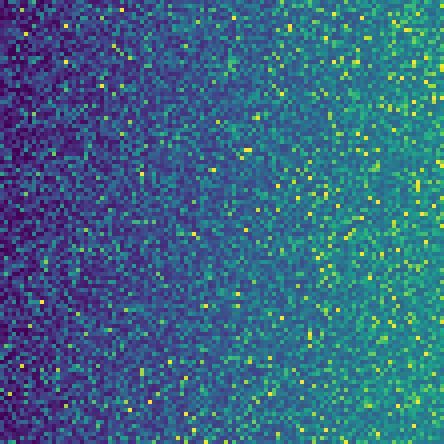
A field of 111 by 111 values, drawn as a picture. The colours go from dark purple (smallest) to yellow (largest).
No regular stripes run through it. The field climbs toward the right. No single row or column stands out from its neighbours. Fine speckle covers the field.
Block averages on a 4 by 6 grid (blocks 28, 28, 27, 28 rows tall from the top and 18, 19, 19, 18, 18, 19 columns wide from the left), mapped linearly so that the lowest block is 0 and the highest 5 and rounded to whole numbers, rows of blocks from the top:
0 1 2 3 4 5 | 0 1 2 3 4 5 | 0 1 2 3 4 5 | 0 1 2 3 4 5
